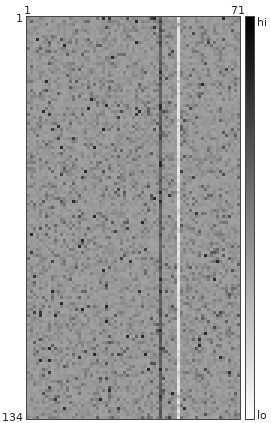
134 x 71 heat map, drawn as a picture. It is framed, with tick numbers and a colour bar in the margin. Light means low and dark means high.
Average level on the scale: 40%. Odd lines: columns 45 and 51. Histogram: skewed, a long tail of high values. Slope: none.
